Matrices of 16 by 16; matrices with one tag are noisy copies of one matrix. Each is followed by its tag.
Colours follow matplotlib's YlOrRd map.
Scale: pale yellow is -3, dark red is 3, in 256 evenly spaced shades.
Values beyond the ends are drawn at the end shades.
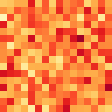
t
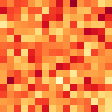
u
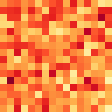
u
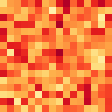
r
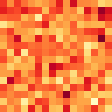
u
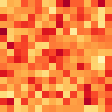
r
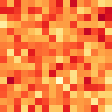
u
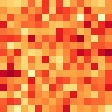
t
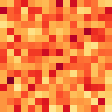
u
